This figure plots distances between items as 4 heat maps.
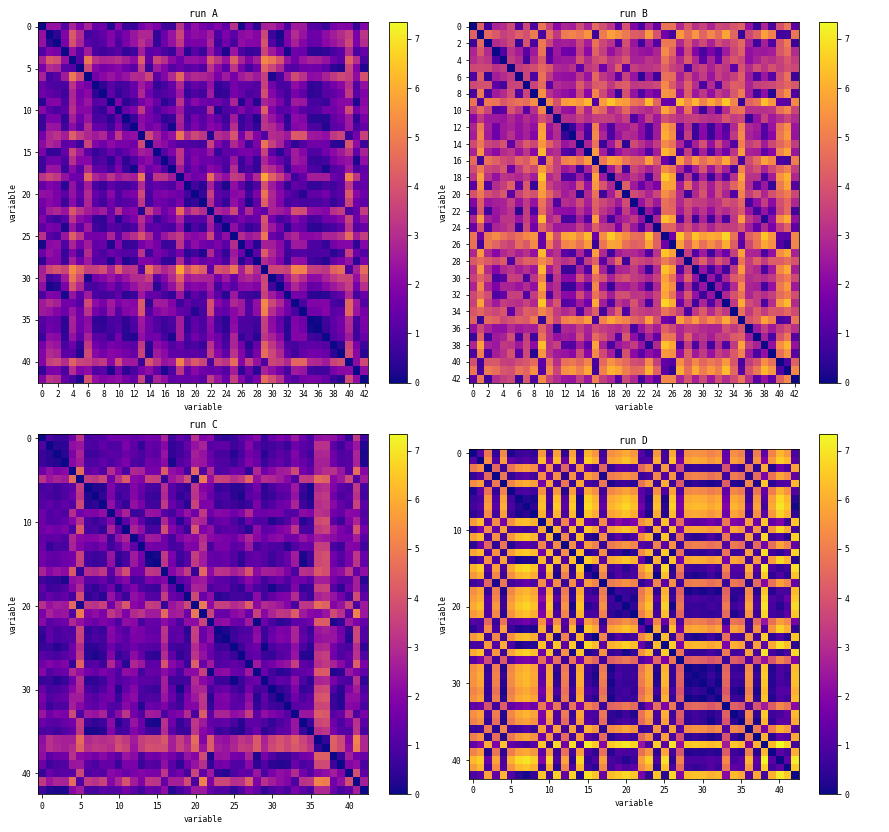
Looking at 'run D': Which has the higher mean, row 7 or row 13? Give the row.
7
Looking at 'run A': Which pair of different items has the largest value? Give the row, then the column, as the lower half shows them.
29, 18
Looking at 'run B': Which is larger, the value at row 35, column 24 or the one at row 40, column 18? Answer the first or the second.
the second
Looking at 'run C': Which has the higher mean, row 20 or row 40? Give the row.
20
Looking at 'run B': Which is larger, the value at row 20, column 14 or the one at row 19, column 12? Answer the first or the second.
the second
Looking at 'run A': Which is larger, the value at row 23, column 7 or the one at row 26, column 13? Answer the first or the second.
the second
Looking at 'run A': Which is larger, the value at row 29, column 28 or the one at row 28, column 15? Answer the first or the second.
the first
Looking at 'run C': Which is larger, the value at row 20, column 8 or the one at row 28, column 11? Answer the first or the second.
the first
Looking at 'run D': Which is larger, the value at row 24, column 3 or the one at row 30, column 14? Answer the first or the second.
the second
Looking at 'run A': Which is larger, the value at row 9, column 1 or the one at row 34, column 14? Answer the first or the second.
the first
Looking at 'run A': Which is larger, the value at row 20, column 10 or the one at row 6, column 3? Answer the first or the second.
the second
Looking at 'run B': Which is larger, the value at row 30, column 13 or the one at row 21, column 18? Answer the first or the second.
the second
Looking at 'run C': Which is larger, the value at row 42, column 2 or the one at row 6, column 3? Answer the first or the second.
the second
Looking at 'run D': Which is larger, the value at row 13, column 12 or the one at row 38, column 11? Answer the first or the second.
the second
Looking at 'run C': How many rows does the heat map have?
43
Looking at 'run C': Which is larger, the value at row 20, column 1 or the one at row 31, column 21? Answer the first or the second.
the second
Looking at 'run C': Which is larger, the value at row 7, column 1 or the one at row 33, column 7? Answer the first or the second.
the second
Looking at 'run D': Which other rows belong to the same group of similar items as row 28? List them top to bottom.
2, 4, 9, 11, 13, 15, 16, 18, 19, 20, 21, 24, 26, 29, 30, 31, 32, 34, 35, 37, 39, 40, 41
